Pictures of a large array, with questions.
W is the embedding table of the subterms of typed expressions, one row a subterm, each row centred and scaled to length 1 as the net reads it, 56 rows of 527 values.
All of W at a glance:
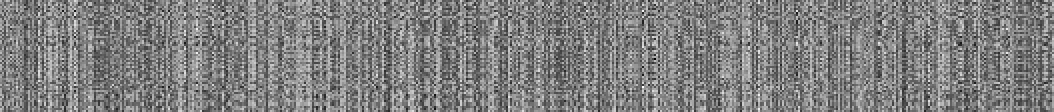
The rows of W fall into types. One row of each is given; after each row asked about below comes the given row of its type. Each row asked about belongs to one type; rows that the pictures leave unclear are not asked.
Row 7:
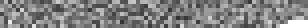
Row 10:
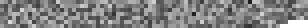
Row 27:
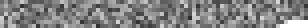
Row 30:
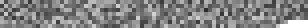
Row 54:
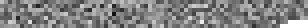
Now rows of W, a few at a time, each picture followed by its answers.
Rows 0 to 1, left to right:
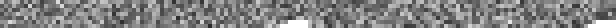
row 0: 30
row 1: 27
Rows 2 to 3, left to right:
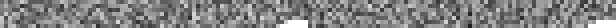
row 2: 27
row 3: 30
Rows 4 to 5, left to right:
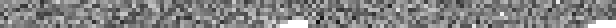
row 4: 30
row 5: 30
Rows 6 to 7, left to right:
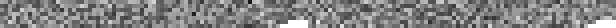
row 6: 10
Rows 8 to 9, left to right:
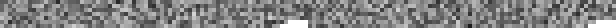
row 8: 27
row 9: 30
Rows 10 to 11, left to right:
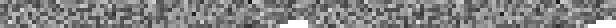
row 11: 10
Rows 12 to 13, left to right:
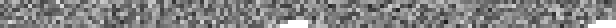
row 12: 30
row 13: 54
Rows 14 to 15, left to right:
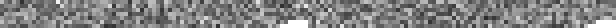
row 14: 10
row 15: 7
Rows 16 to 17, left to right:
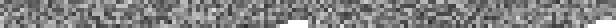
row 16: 10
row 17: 7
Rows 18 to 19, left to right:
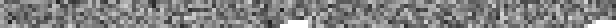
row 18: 54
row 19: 27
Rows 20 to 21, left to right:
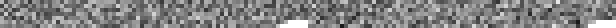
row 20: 30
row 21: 30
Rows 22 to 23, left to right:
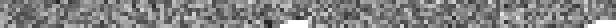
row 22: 27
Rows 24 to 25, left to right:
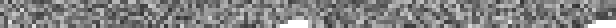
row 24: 7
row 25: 27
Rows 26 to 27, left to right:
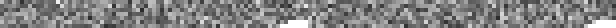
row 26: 10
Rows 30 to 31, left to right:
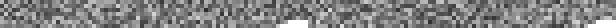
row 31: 7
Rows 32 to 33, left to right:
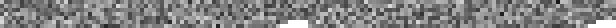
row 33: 10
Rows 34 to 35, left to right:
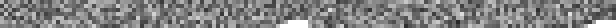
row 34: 30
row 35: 27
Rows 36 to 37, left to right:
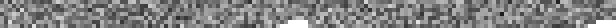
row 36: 7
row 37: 10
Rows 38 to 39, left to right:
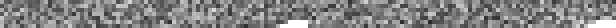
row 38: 10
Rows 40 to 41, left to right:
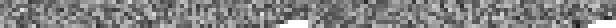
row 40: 27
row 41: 27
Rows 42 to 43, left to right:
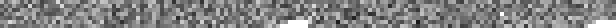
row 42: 30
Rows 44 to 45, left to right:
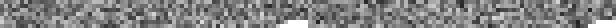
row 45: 54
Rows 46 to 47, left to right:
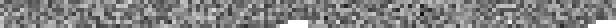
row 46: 10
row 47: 54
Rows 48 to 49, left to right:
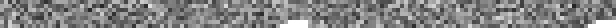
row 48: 7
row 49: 54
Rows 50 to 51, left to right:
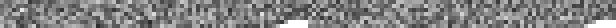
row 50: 27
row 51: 30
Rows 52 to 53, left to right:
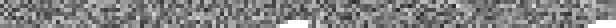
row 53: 7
